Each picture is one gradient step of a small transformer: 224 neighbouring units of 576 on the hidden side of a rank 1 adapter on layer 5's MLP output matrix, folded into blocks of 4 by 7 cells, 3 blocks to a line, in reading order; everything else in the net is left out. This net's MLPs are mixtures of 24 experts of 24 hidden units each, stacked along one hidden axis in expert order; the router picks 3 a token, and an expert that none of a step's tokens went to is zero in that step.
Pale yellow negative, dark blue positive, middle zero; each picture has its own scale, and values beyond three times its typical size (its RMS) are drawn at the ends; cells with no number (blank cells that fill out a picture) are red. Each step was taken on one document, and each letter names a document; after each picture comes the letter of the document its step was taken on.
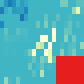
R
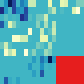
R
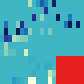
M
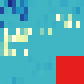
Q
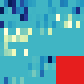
Q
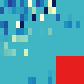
M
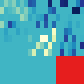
R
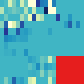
M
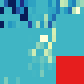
R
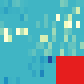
R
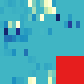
M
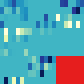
Q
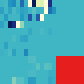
M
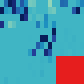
R
